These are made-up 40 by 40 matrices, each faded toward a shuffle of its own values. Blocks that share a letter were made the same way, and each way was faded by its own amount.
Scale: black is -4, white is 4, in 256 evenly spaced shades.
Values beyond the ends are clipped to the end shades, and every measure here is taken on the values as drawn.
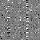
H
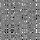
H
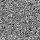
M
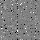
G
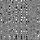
H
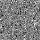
M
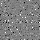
G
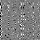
H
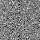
M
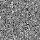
M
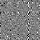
H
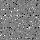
G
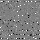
G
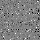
G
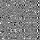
H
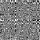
H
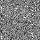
M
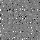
G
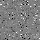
G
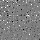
G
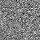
M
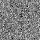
M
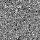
M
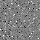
G
